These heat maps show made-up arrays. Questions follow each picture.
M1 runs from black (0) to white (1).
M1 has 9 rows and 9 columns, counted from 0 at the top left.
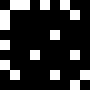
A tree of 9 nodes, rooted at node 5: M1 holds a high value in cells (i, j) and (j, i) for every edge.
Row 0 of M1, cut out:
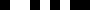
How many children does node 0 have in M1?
3
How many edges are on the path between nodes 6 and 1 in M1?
2
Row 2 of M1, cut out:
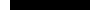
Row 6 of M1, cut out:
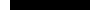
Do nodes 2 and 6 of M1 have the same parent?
yes
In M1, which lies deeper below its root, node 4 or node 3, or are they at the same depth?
node 4
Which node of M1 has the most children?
0
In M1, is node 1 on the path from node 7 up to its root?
no
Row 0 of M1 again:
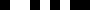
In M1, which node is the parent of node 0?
1
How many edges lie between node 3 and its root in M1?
1
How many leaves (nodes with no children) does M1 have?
5
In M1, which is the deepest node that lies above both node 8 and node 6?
7
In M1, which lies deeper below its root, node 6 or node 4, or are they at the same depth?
the same depth
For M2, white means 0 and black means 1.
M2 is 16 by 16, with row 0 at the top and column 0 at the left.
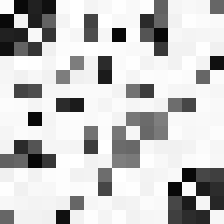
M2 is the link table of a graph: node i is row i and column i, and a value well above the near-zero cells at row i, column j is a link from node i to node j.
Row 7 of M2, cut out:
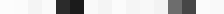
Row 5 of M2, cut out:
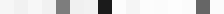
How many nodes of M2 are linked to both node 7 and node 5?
1
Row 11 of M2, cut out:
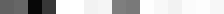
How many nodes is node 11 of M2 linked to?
6
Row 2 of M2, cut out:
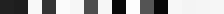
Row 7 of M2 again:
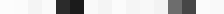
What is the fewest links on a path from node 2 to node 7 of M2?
4
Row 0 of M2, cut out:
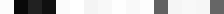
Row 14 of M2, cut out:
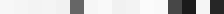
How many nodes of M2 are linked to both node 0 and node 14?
1
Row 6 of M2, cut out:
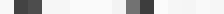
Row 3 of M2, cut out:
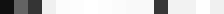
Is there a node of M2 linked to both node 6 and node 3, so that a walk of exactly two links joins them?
yes
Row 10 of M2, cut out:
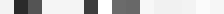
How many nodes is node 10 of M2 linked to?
5
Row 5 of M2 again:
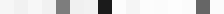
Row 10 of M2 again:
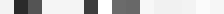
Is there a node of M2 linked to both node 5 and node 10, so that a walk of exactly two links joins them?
no
